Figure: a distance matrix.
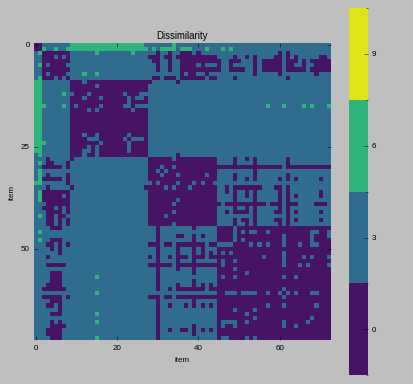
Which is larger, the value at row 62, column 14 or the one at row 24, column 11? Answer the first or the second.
the first
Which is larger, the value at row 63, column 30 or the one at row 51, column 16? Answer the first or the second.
the second
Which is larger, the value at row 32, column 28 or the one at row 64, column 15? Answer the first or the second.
the second
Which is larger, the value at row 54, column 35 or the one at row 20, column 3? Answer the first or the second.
the second
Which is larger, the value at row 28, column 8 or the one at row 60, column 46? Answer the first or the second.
the first
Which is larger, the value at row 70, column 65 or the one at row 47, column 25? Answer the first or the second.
the second
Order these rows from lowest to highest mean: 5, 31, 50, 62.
62, 50, 5, 31
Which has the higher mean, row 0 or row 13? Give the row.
0
